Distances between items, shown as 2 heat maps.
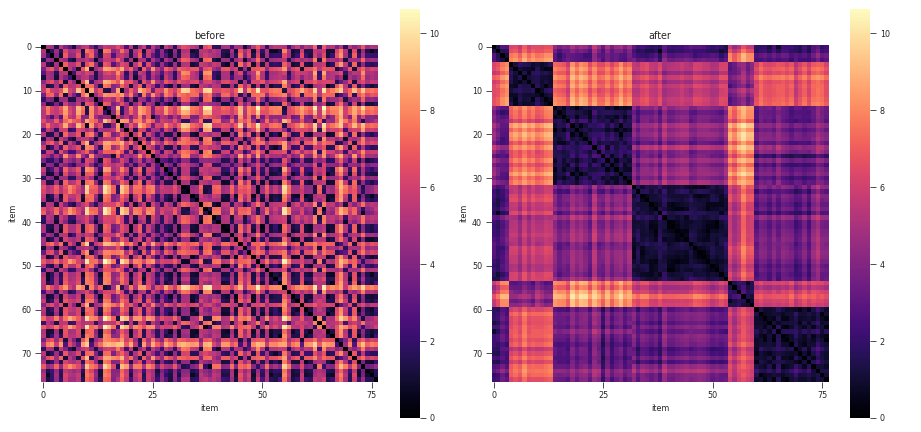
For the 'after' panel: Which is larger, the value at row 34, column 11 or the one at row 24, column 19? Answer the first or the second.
the first
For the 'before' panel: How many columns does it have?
77
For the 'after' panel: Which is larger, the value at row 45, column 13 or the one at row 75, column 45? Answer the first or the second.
the first
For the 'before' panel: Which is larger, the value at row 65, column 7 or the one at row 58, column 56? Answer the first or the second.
the second
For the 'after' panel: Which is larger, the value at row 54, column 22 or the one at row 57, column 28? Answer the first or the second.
the second
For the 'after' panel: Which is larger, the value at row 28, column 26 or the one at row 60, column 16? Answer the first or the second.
the second
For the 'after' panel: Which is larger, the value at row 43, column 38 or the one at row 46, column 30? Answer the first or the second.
the second
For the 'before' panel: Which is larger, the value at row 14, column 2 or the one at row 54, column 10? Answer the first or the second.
the second
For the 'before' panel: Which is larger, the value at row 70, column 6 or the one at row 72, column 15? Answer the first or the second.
the second
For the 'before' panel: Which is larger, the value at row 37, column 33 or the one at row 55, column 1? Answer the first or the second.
the second
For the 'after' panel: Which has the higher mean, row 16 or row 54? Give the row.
54
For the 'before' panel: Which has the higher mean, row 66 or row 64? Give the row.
64
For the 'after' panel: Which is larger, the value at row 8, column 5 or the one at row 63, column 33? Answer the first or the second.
the second
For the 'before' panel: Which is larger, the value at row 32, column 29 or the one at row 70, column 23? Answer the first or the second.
the first
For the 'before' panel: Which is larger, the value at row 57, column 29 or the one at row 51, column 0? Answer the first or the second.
the second
